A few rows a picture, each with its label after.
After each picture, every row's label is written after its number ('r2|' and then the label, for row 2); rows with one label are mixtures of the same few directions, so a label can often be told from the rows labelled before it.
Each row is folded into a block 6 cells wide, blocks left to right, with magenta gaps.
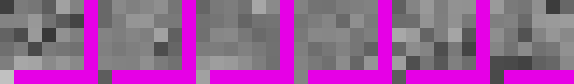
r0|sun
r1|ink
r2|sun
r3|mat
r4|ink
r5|sun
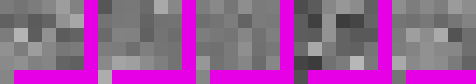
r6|sun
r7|sun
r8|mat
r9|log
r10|sun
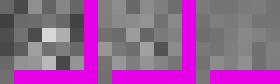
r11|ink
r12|ink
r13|ink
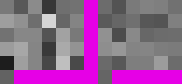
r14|mat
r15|log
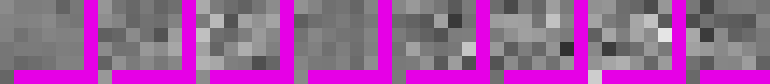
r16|sun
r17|ink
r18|log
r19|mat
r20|mat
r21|mat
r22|log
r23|log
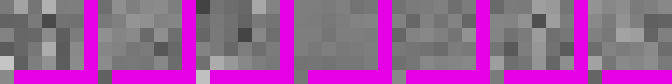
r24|mat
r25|ink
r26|sun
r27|sun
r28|log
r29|mat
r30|sun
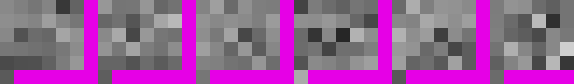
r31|sun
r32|sun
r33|ink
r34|sun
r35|ink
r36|mat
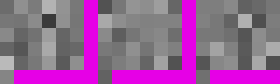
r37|mat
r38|mat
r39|mat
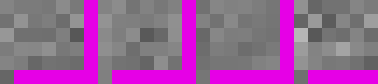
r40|log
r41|ink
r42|log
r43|log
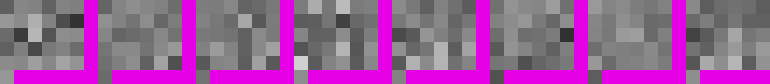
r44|sun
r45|mat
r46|mat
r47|mat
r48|ink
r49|log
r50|sun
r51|ink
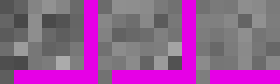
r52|log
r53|mat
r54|mat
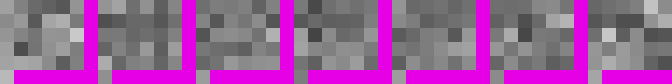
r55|log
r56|mat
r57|log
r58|log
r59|ink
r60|sun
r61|sun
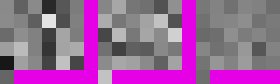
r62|mat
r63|log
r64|ink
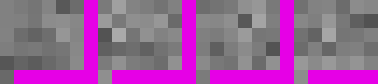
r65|sun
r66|log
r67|mat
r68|sun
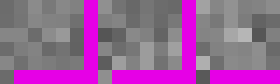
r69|ink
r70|ink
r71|sun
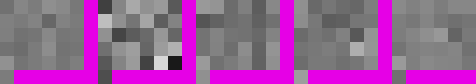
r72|mat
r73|mat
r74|mat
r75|ink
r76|sun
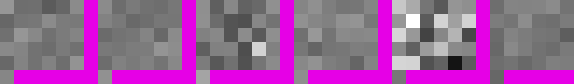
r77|mat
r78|ink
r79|ink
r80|log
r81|log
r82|log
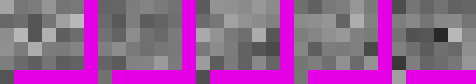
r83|sun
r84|log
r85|ink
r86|mat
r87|sun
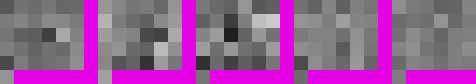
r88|sun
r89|ink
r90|sun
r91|mat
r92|mat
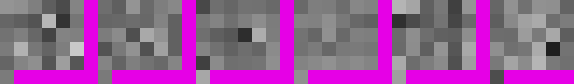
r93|mat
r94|ink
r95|sun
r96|sun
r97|mat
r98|ink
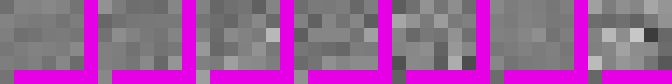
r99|mat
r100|mat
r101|log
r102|log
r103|mat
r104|sun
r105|sun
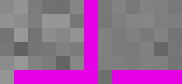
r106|log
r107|ink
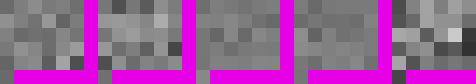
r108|mat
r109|mat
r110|sun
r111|log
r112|ink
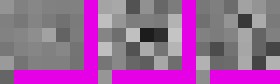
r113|sun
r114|ink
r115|mat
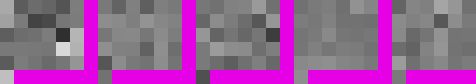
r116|ink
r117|mat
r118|log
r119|sun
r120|mat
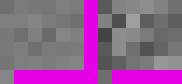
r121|sun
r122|log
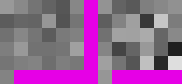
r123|mat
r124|mat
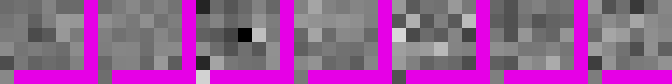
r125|sun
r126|mat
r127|sun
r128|log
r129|log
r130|log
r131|mat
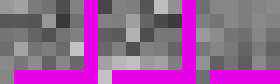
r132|mat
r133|sun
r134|ink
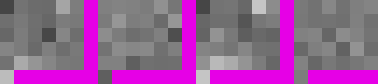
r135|sun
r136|log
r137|sun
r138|ink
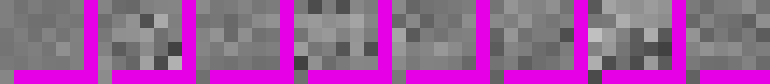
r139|ink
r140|mat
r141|sun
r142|mat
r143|log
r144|log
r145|ink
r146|log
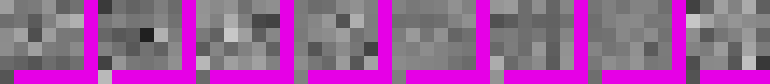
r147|sun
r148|sun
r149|sun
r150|mat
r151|sun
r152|mat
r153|ink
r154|mat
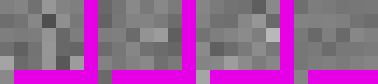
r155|mat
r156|ink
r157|log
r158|sun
